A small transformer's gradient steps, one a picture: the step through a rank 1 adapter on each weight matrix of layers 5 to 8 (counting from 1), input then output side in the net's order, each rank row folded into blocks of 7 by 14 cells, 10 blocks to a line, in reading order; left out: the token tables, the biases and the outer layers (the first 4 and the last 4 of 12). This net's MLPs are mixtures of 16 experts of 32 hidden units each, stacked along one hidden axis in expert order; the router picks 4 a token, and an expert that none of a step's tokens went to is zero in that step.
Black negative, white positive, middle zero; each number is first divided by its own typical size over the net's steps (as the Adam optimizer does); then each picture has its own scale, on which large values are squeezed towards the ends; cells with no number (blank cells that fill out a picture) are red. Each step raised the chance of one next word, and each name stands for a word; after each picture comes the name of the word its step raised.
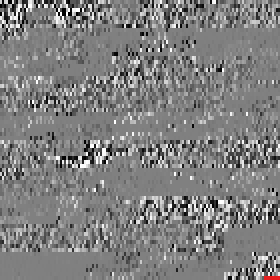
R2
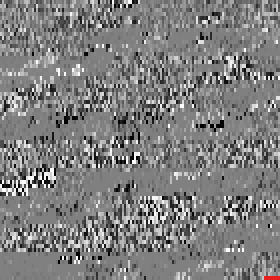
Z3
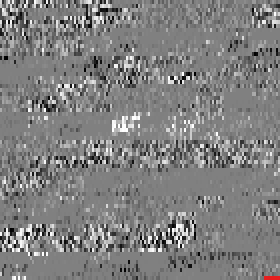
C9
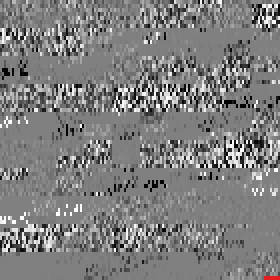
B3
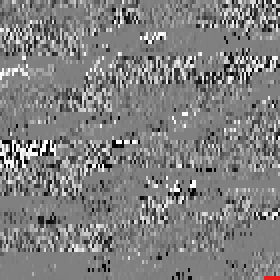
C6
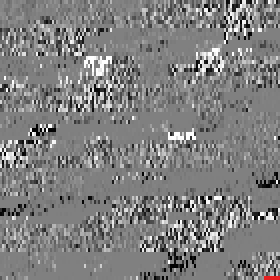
C6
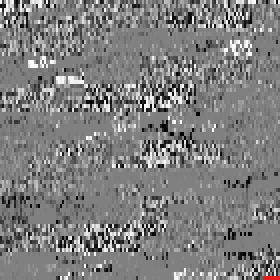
C6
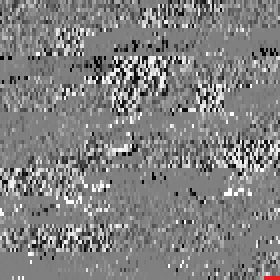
B3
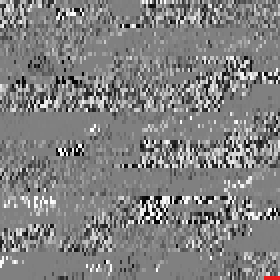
B3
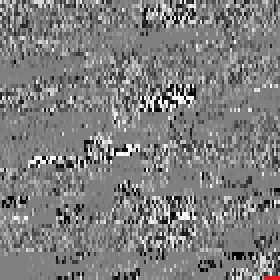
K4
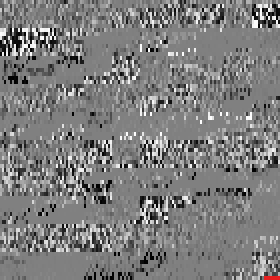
K4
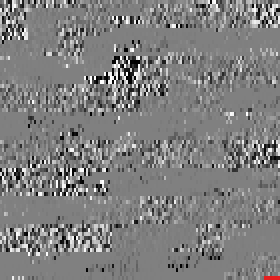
R2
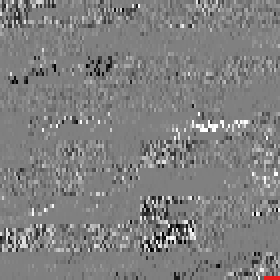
C9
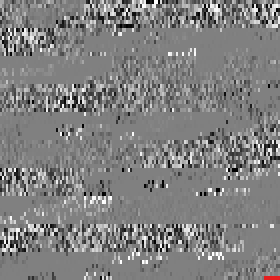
R2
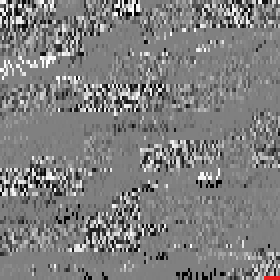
C6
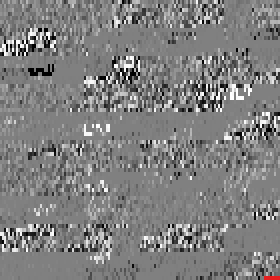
C9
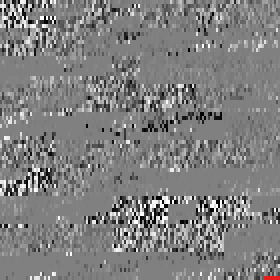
R2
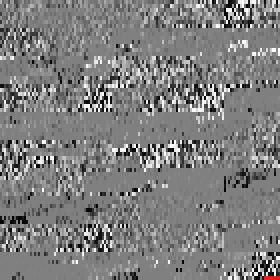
C6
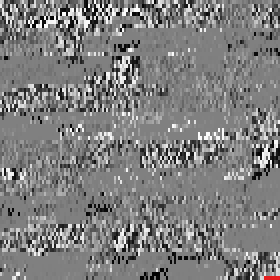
K4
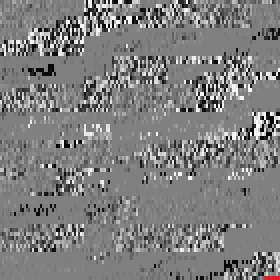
K4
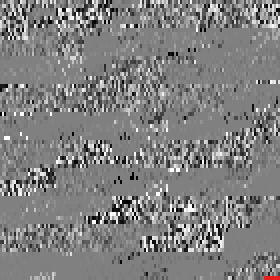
R2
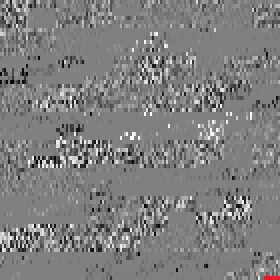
C9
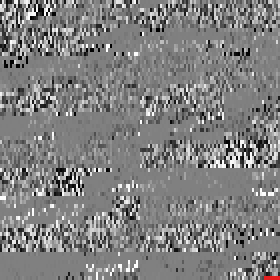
B3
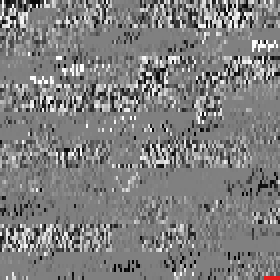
C6
